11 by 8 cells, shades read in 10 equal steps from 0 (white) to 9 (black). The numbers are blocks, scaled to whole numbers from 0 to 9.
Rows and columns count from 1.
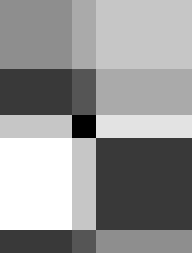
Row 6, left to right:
2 2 2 9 1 1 1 1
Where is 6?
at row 4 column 4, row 5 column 4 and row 11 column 4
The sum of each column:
35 35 35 44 45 45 45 45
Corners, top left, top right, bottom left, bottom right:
4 2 7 4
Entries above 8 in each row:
0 0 0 0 0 1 0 0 0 0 0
